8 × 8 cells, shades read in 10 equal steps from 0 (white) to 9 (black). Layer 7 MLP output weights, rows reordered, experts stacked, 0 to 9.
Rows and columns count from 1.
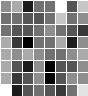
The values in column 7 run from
4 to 8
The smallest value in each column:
0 3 3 4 4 0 4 1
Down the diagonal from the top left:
4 5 6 5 5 6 4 1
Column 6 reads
0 2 5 3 5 6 6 7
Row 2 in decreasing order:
6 6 5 5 5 5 4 2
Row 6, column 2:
6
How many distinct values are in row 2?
4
